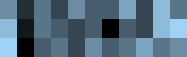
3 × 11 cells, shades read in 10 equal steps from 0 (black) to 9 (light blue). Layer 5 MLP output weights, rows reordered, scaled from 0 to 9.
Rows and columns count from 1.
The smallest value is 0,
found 2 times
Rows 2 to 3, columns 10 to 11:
8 9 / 5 6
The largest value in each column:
9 2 5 5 6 6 4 7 7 8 9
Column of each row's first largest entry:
10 11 1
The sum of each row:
53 49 54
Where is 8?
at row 1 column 10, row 2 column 1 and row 2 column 10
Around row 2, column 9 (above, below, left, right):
3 7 4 8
